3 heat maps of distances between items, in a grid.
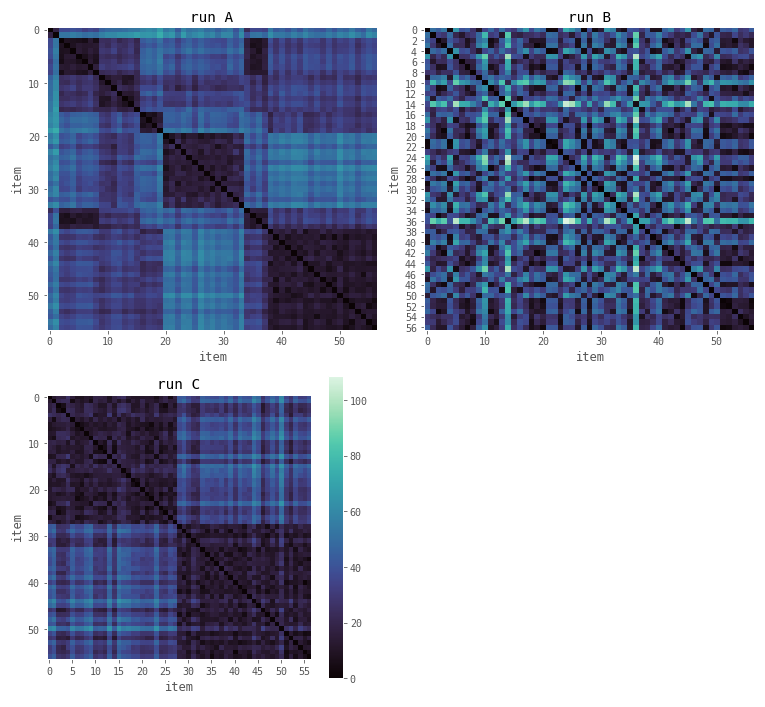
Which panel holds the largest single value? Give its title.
run B
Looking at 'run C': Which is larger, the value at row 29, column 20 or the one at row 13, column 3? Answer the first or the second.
the first
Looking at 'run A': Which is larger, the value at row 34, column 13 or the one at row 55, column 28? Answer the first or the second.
the second
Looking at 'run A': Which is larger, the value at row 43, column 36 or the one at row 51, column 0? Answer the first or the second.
the second
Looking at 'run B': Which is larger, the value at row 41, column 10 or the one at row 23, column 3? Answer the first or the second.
the first
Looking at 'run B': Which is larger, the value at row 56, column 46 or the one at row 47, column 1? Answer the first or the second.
the second
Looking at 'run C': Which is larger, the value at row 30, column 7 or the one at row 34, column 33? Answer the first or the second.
the first
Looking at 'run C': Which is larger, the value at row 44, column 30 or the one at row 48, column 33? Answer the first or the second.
the first
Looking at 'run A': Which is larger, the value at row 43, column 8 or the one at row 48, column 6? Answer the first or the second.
the second
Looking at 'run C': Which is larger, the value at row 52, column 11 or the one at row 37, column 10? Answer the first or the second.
the second
